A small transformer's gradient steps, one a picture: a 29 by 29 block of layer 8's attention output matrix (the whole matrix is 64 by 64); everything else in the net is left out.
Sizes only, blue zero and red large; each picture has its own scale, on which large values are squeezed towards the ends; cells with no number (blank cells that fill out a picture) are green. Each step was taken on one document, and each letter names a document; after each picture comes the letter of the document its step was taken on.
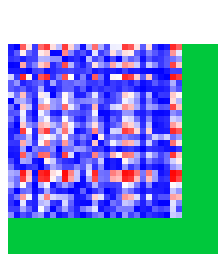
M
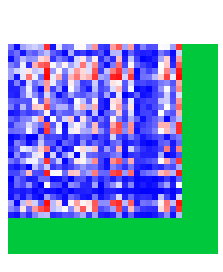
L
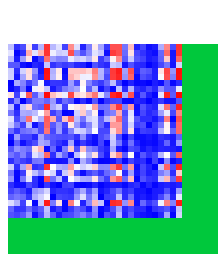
L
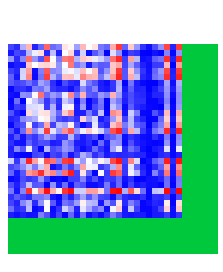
L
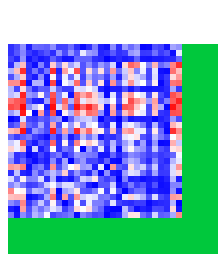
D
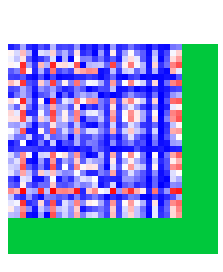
D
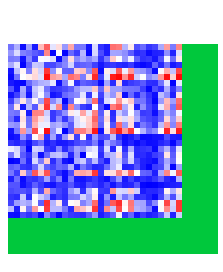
L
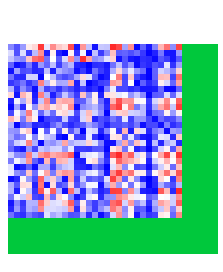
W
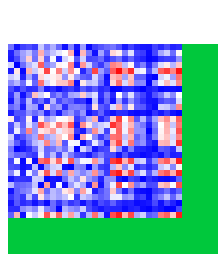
W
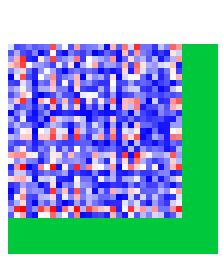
D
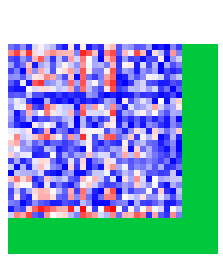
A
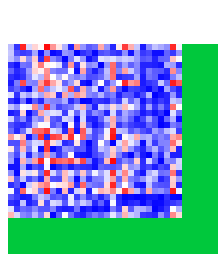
M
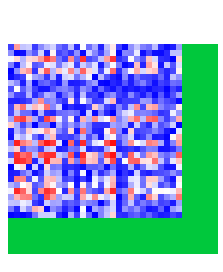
A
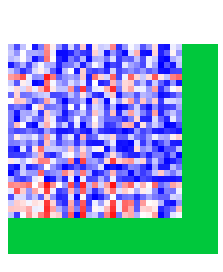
A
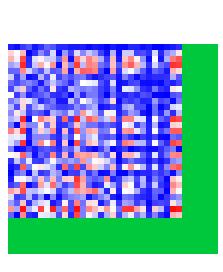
D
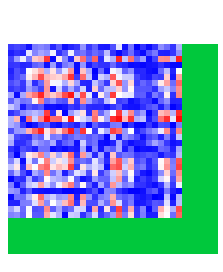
W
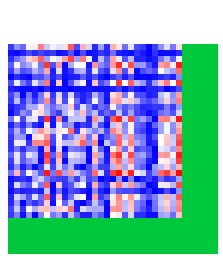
W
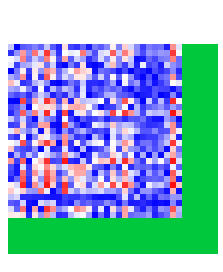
M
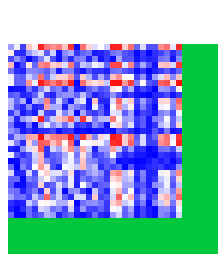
W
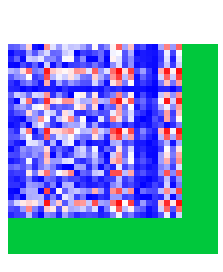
L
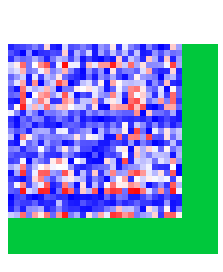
M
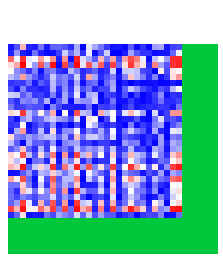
D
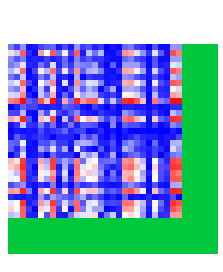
D
